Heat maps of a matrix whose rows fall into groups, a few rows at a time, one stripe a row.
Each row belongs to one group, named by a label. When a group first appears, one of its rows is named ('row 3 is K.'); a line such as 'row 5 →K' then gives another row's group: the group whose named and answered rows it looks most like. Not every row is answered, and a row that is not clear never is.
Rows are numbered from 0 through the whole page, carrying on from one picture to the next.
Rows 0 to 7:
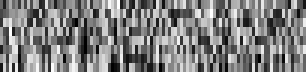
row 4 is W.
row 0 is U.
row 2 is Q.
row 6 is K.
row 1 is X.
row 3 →U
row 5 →K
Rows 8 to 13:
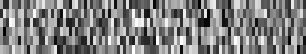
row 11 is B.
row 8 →U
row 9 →Q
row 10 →W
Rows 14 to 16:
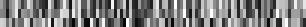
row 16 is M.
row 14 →B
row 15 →B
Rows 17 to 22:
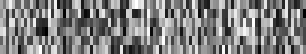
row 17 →W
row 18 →M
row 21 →M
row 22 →K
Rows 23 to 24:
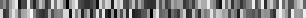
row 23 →K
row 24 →B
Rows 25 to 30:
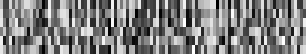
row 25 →B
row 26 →B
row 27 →B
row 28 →Q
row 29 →U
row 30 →B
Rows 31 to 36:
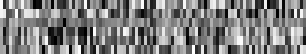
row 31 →W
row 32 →K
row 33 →W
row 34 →U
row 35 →U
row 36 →B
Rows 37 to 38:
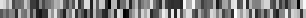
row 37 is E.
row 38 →W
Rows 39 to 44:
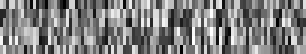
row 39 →W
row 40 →X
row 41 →X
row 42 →B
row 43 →B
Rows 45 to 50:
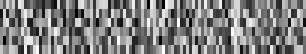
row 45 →Q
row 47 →M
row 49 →B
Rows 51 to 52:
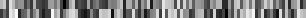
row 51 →W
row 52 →K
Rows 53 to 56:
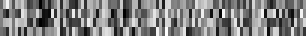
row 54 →K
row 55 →Q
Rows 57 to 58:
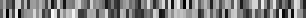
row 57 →M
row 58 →K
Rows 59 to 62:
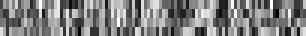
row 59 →X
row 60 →X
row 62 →E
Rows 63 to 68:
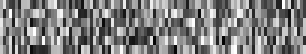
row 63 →X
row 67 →U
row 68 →E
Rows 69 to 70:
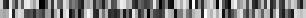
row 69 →B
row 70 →Q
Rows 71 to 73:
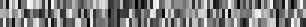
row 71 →K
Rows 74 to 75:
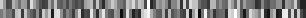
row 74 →W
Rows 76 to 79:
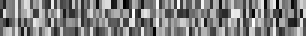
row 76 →K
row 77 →X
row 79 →M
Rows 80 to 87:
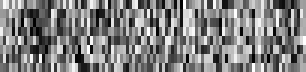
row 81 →E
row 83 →E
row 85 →E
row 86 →X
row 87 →K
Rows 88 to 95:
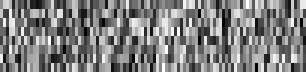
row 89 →U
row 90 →W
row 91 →W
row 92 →M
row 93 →U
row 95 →K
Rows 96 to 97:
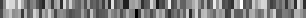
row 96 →Q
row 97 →M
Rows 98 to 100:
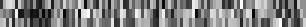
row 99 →E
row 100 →E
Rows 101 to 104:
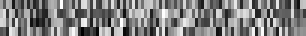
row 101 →E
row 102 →W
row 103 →E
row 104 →K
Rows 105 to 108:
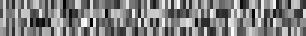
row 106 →X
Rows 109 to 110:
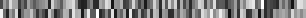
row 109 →K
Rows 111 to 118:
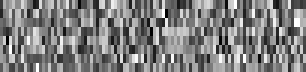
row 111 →X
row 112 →M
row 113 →Q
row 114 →K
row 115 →K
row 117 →W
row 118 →M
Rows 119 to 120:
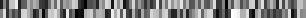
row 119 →K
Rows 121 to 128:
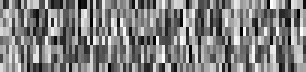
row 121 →U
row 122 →E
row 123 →E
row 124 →E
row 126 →M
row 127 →M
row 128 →Q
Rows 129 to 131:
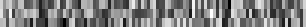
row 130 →B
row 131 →W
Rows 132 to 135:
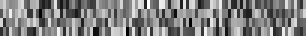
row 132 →W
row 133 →Q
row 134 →B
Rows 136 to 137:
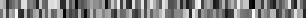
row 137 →M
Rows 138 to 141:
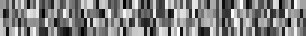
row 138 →Q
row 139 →B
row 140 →U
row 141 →W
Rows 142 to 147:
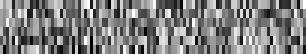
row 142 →E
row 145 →U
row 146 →E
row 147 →U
